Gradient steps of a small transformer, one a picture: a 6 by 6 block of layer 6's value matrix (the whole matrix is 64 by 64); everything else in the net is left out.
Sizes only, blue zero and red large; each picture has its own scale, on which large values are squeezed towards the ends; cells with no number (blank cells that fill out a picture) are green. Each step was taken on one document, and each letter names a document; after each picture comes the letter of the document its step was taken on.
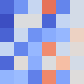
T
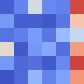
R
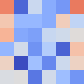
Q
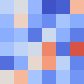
T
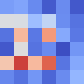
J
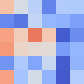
Q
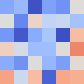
R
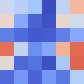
R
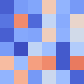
J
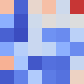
R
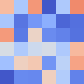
Q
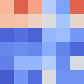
T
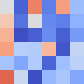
T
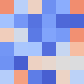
T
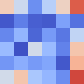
J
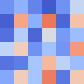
J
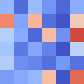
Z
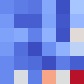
Z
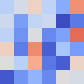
Q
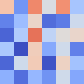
Q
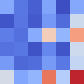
Z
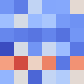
J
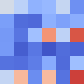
Z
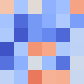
R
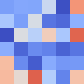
Z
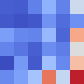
Z
